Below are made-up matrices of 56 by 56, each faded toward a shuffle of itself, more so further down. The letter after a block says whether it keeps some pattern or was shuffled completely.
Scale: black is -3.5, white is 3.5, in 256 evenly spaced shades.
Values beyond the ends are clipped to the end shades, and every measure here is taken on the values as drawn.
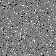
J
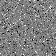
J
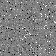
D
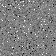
J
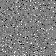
D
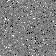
J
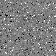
D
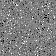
J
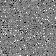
D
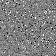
J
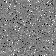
J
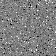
J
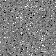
D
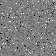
J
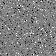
J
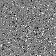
J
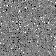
D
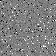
D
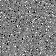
D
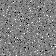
J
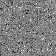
J
